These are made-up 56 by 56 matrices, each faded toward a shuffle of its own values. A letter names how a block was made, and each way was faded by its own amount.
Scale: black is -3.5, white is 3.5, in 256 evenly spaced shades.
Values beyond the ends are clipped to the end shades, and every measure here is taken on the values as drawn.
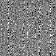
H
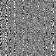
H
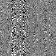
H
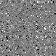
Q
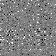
Q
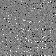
Q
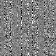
H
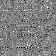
Q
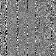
H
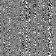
H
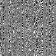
H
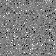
Q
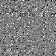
Q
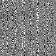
H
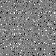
Q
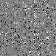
Q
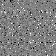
Q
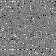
Q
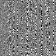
H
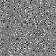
Q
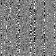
H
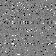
Q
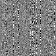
H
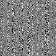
H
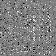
Q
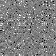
Q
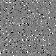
Q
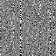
H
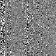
H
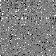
Q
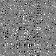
Q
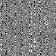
H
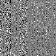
H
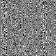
H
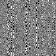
H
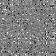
Q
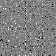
Q
